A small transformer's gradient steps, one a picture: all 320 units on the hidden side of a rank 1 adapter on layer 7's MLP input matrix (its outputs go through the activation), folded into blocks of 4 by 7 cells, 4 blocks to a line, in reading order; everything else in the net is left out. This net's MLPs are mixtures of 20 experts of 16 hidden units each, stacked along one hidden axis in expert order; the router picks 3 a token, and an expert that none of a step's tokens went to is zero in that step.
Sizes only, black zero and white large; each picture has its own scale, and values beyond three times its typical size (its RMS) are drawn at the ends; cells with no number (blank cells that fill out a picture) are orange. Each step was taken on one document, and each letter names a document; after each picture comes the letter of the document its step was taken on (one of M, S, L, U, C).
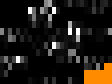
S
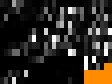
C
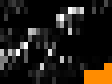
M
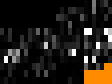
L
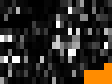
M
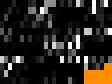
L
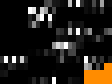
S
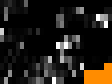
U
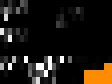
U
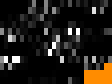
S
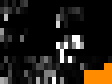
U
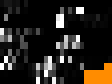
U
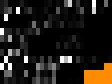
M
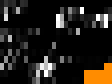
U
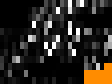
L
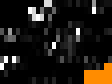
S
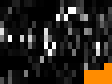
C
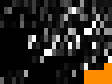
C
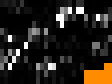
M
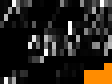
C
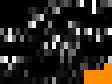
L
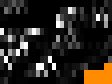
M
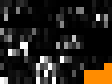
M
